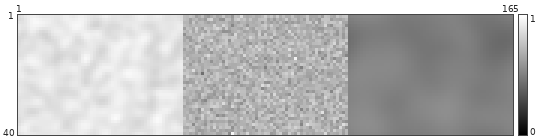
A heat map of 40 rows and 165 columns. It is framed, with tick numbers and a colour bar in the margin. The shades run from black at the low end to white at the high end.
The table splits into one row of 3 panels. Panel 1,1: very high, blotchy, faint in contrast. Panel 1,2: high, fine-grained. Panel 1,3: middling, smooth, faint in contrast.
